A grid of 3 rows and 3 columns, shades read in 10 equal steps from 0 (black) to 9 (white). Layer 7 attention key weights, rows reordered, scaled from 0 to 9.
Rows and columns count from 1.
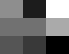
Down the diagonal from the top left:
5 4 0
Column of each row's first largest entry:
3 3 1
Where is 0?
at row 3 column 3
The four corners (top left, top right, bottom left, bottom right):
5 9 3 0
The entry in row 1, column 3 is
9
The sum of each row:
15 14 5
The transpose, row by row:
5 4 3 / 1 4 2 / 9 6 0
